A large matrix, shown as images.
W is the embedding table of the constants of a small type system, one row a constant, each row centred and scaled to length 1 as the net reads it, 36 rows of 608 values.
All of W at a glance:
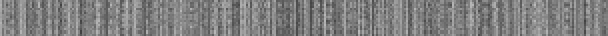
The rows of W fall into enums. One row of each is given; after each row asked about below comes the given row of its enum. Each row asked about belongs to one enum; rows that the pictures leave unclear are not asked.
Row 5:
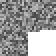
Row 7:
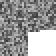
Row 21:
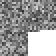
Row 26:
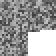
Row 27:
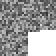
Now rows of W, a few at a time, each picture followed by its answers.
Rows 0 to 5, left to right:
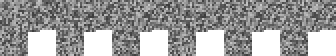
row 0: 26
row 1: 7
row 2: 5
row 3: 7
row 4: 5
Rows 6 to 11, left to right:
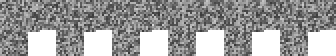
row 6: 5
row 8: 27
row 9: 26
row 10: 26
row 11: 7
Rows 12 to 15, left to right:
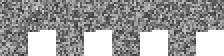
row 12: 21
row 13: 7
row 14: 5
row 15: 27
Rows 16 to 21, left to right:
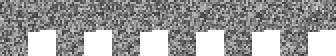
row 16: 7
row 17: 27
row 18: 27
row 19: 5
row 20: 5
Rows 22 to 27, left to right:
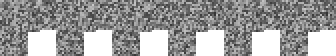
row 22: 26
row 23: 5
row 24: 5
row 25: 27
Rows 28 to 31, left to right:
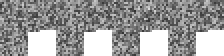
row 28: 7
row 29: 26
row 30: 21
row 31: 26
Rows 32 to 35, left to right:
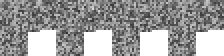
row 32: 26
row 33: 21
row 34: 7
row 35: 26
